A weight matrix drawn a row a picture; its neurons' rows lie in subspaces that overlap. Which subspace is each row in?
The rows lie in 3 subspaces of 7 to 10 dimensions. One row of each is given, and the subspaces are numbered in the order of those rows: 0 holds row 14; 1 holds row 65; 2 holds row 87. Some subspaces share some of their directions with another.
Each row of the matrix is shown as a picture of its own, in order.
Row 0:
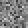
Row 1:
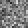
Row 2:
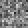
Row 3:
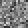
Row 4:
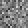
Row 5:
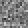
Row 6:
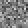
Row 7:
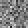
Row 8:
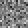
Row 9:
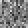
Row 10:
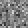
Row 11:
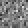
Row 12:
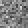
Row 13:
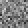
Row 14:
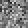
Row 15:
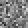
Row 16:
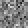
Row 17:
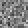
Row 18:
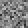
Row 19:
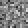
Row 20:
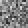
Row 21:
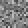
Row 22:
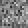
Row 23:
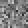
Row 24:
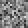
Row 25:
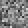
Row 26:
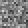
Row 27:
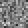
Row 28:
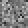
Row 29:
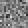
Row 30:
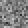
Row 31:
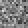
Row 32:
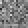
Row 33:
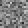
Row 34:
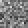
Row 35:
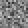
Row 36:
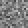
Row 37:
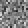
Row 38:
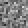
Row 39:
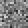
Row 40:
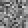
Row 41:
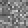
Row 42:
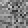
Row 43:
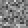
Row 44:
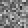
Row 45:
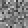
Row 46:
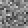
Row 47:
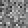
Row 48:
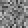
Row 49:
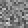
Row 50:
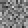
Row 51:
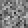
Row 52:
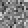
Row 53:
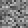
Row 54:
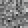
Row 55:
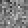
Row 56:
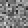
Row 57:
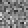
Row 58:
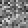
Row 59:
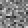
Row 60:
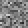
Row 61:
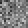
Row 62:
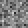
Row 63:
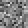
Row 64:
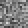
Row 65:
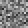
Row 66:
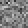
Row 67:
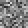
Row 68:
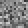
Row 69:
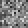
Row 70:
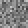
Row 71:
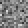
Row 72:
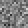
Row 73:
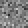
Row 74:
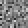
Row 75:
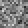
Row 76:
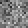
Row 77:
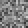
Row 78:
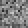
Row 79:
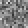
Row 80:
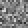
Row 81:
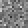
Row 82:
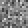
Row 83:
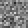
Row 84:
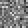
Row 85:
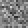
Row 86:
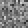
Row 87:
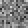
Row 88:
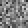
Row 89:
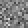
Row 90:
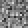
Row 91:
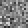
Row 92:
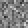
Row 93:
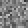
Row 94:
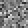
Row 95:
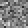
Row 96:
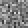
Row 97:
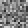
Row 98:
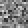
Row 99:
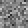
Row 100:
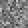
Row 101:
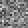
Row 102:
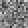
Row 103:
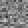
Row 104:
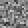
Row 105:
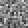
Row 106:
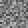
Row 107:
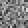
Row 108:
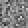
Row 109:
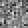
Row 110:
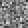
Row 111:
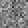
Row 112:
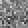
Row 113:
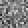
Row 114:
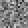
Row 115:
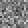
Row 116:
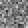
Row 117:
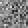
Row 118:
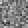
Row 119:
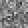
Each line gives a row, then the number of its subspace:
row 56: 1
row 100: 0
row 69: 1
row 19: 1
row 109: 1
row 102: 2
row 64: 2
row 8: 1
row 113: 0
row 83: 0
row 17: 1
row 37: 0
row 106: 0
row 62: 1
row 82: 1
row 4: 2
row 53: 1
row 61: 2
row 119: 1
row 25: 2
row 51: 2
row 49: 2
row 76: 0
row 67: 0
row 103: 2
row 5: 1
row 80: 2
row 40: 0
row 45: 2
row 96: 1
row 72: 2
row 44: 2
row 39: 1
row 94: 2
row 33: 0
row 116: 1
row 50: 0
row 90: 1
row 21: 1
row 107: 1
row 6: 1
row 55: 0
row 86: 1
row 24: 2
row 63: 0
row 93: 2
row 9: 0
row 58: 1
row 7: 0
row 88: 0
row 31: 2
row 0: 0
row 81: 0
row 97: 2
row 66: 1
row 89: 2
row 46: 1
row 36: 2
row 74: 1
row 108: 0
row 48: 0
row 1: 1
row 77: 1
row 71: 1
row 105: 1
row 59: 1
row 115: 0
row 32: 2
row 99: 2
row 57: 0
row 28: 0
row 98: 2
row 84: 0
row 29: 2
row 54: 1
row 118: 0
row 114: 1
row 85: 0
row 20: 2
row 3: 0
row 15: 0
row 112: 0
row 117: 0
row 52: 0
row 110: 0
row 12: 2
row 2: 1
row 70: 2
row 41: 0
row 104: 1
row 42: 0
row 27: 0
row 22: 2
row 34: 0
